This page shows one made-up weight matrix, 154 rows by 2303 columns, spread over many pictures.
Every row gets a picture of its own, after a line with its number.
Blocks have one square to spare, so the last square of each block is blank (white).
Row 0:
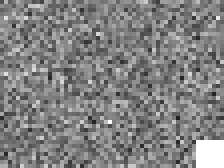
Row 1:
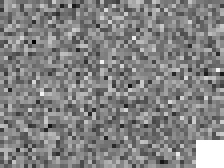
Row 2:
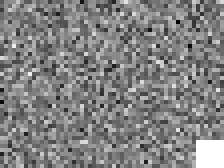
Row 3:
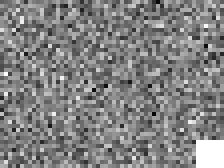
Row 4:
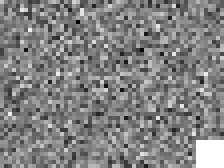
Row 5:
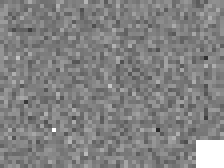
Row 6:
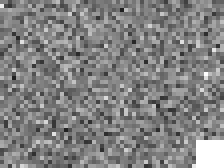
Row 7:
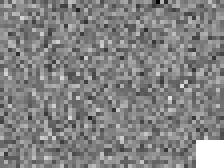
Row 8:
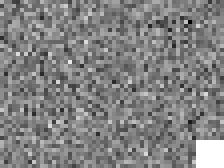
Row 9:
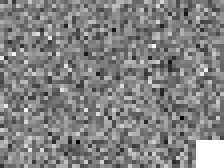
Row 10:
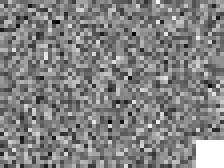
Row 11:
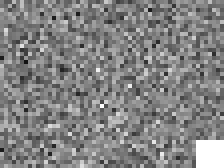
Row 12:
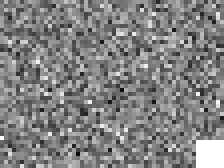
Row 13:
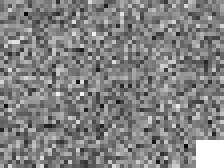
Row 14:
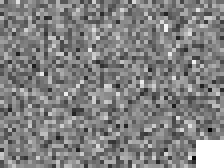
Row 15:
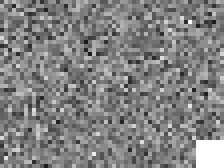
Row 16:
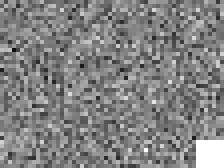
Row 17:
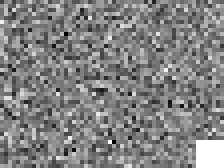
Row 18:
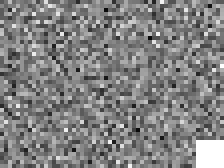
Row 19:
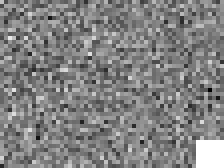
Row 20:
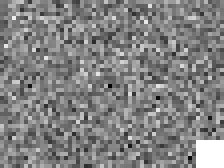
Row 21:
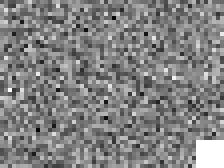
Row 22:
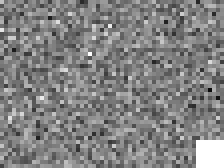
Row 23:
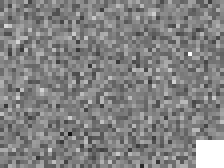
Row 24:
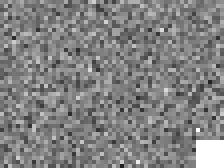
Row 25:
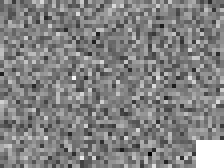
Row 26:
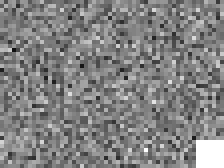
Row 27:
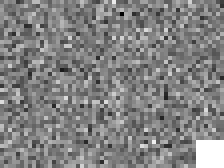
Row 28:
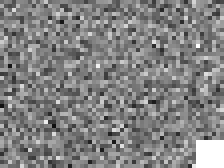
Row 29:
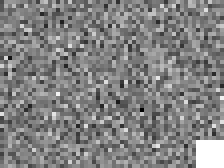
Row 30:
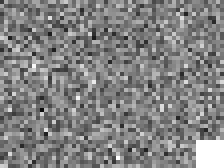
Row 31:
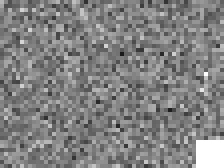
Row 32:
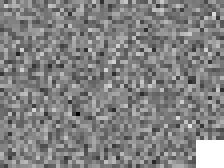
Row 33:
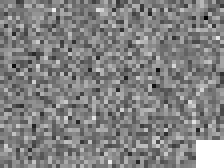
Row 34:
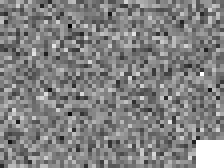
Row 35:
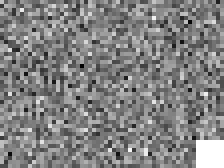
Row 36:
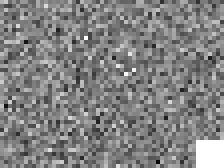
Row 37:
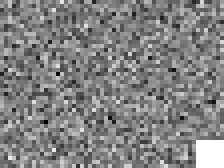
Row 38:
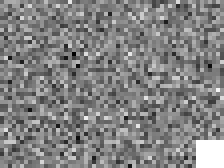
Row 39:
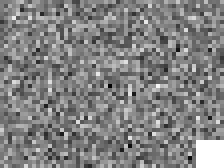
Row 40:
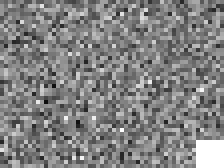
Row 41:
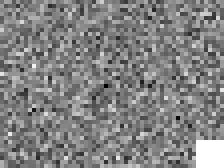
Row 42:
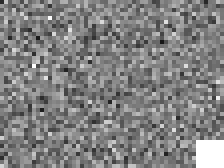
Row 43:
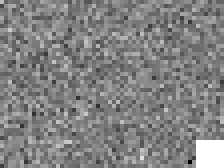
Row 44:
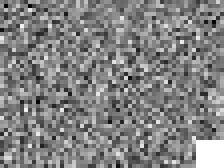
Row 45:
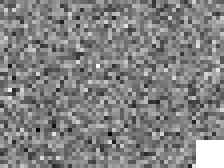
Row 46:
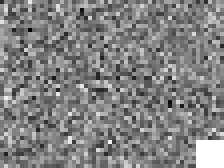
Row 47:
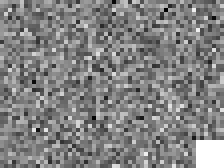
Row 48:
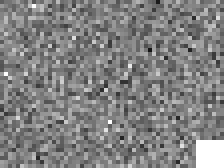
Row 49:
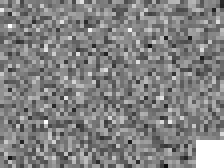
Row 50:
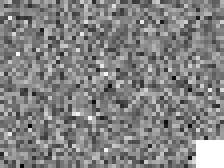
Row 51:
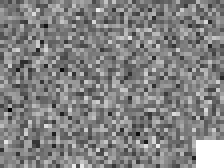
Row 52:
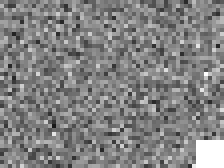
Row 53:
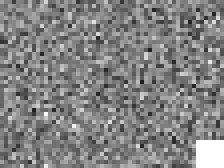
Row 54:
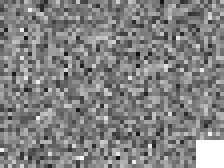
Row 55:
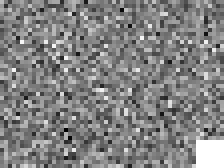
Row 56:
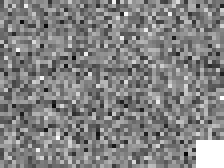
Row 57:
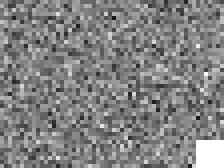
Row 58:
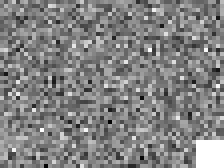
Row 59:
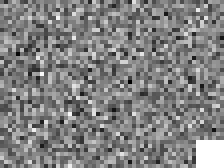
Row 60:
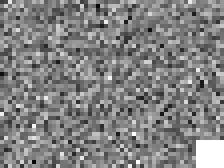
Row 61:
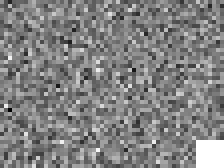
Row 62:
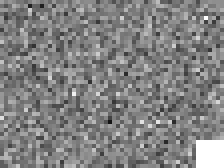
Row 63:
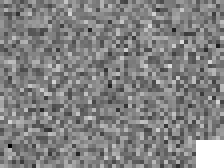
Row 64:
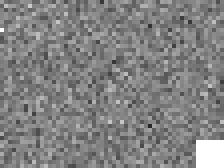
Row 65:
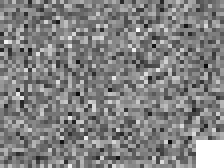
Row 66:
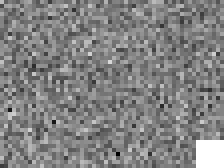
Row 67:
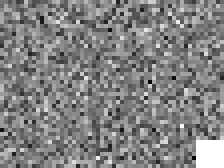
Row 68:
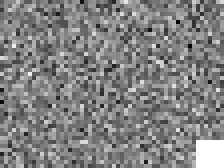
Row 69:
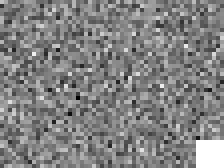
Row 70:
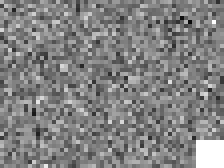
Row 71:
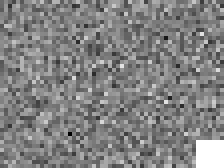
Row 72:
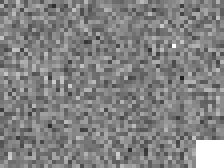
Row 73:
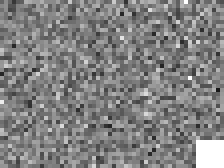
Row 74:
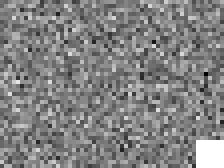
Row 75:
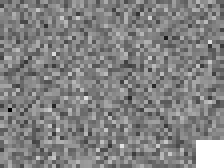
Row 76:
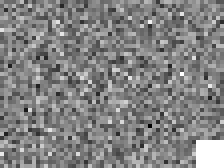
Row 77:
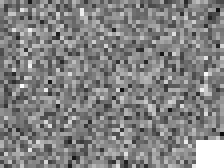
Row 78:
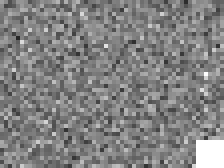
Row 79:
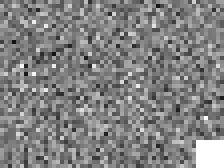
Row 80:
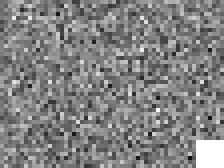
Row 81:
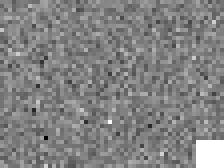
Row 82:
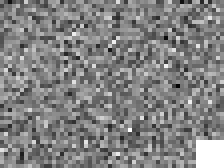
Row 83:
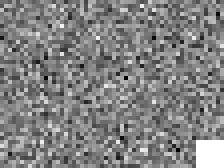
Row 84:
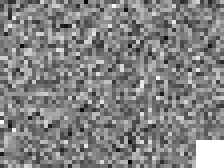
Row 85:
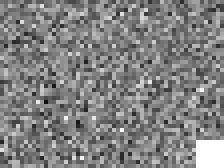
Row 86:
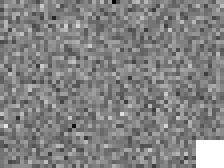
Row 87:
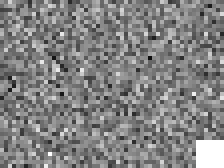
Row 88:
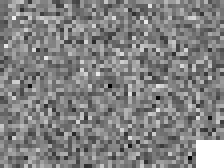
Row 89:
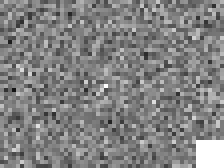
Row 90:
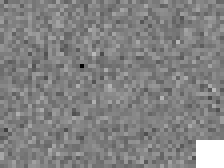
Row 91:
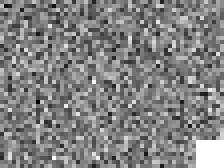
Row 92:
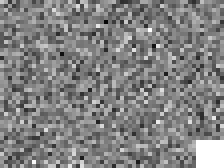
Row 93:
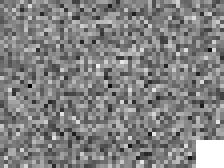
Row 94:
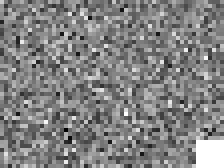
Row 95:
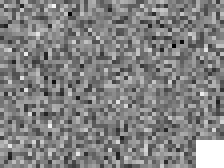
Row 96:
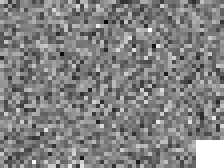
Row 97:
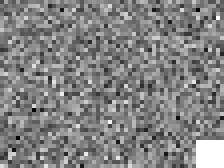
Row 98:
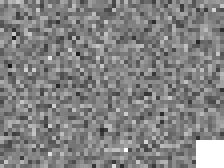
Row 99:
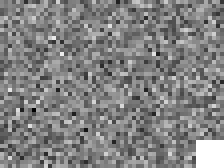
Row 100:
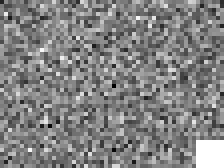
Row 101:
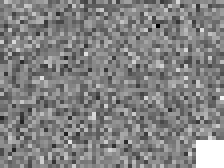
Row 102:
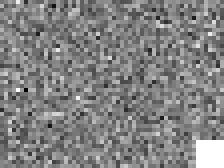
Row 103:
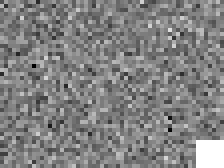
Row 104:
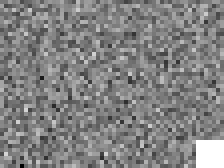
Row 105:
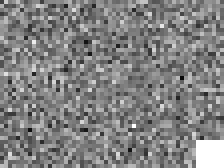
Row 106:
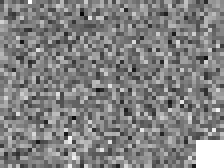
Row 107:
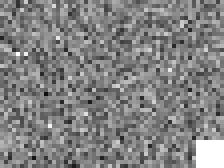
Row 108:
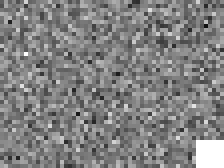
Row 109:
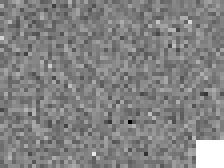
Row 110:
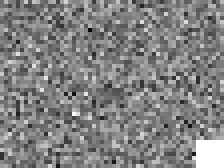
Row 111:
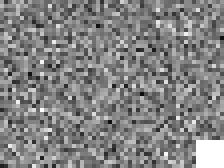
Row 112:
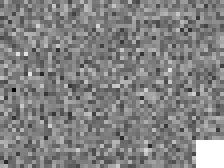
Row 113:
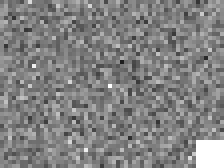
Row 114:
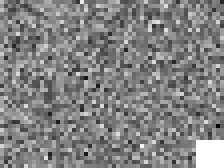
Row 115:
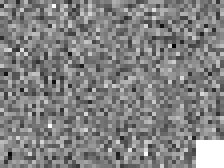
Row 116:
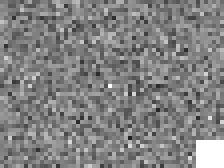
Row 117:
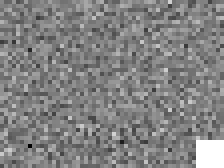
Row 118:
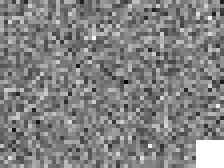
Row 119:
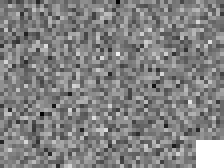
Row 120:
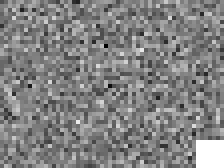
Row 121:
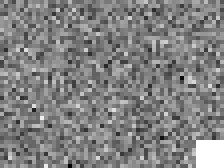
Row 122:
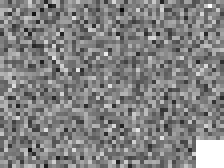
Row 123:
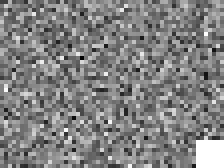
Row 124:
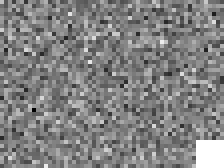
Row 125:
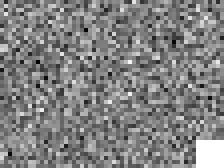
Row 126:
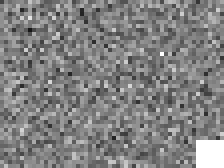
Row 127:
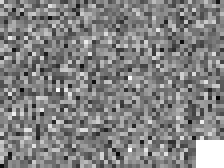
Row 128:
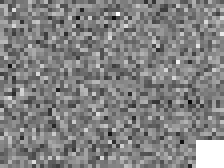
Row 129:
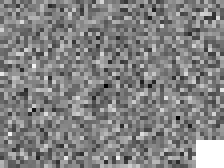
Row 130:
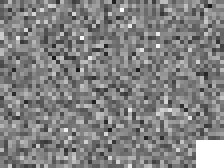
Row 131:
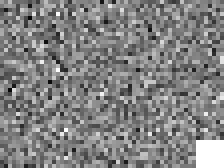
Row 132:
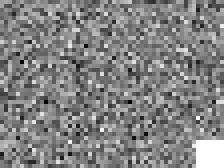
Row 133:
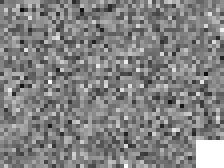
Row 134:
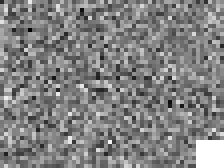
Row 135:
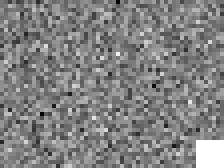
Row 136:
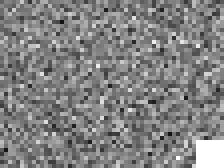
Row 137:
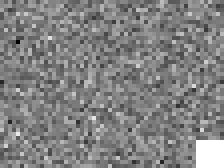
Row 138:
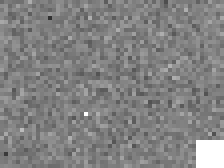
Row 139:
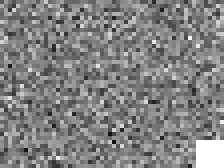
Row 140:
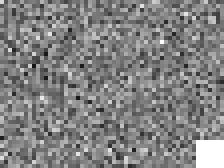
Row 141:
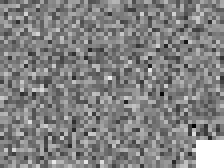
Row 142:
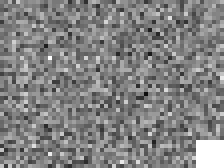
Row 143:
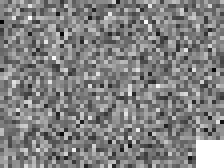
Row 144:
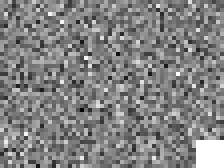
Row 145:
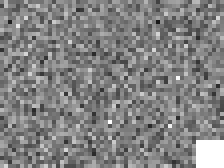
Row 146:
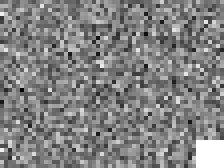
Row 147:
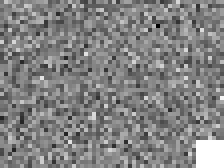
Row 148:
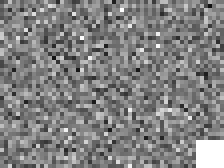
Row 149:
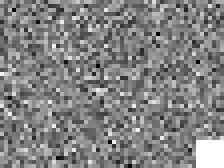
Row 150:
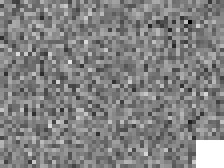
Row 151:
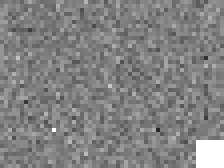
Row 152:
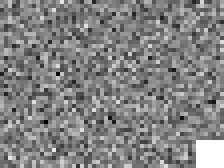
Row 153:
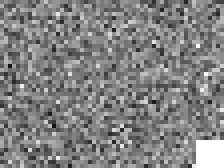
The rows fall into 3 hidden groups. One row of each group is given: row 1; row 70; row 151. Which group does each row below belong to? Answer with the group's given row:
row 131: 151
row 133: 151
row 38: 1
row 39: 151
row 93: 151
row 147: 1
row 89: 70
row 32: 70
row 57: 151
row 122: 151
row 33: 1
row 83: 70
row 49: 1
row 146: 70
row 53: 70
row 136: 151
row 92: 1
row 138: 151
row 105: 70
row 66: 70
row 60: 1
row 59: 70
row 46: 151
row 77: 151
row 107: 70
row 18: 151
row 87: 151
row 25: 1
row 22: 70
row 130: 151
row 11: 1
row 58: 70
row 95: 70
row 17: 151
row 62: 70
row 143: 151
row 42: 70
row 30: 70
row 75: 1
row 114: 1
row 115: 70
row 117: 1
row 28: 151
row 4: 151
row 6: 151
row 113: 151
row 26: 70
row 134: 151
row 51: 1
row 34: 70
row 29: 1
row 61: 1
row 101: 1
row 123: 151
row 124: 70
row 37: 1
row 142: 1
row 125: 70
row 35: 70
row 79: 1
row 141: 1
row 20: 151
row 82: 1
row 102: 70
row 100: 1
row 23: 1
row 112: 70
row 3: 70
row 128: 151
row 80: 151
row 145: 70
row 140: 70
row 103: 70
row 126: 151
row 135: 1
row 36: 1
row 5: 151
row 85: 1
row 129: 70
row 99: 70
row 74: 151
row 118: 70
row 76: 70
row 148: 151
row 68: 1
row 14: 70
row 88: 151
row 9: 1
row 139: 151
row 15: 70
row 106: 151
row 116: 151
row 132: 1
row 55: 151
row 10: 70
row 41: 70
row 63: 70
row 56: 1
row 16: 70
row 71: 1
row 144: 1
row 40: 1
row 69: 70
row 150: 70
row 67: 1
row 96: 1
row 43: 70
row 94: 151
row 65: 1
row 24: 1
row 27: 1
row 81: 70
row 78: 151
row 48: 70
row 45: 151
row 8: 70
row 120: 151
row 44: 70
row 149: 151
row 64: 70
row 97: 70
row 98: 1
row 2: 1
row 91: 70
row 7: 70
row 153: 151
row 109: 70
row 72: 70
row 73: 1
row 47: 1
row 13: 1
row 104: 70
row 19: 70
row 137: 1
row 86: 1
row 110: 70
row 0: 70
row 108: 70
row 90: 70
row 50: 70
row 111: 70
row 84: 1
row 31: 151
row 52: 151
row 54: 1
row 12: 70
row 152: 1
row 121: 70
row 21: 151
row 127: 70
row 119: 1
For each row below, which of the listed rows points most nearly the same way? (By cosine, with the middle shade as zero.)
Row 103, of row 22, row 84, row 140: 84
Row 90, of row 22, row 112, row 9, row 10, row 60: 22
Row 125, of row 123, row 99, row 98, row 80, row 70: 70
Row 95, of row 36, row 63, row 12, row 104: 36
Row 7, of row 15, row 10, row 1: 15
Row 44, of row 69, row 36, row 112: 36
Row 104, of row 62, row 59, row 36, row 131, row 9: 62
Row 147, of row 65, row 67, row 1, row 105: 1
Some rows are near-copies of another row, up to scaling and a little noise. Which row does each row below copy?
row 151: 5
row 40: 85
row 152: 37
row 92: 96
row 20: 88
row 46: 134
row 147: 101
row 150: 8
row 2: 68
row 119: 135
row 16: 26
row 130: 148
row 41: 129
